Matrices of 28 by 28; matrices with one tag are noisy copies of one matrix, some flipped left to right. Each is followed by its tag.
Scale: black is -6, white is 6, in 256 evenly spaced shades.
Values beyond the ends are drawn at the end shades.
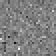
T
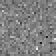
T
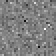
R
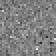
T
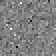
R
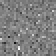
T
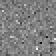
T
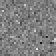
T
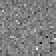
T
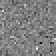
T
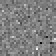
T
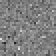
T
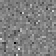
T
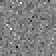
R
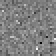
T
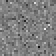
R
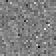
R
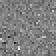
T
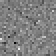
T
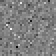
R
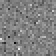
T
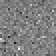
T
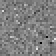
T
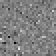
T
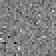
T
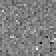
T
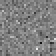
T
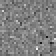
T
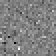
T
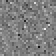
R
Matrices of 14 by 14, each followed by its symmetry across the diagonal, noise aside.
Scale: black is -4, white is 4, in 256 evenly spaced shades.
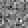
neither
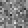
neither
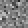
antisymmetric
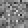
neither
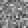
neither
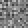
antisymmetric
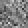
antisymmetric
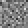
antisymmetric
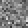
neither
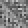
antisymmetric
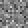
antisymmetric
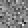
antisymmetric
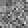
antisymmetric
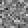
neither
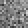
antisymmetric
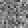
neither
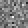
neither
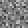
antisymmetric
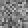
antisymmetric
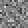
antisymmetric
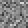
neither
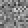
neither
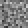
antisymmetric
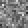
neither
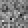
neither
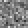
neither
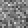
neither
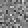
antisymmetric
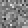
neither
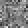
antisymmetric
